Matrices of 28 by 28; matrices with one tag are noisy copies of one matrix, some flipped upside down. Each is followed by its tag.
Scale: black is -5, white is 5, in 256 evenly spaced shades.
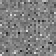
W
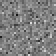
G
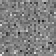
W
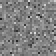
G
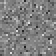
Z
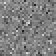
Z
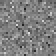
Z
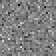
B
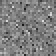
Z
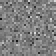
G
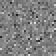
G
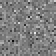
G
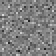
B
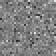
G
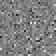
G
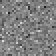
B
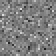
B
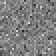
Z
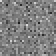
W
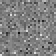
W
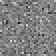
W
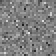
Z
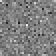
W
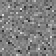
B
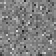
Z
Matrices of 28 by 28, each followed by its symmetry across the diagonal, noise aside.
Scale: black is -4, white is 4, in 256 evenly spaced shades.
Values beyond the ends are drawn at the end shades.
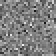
antisymmetric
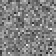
neither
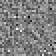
antisymmetric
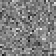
antisymmetric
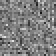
antisymmetric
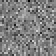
neither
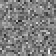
neither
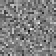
antisymmetric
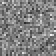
neither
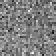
antisymmetric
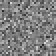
antisymmetric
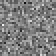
antisymmetric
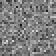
neither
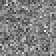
neither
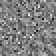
antisymmetric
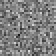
neither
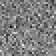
neither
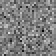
neither
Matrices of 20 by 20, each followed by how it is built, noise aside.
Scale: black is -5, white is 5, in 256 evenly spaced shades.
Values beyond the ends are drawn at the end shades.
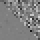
upper triangular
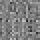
low rank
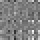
low rank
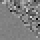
upper triangular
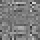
low rank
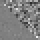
upper triangular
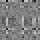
low rank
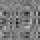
low rank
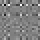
low rank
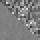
upper triangular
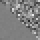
upper triangular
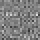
low rank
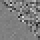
upper triangular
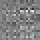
low rank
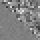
upper triangular
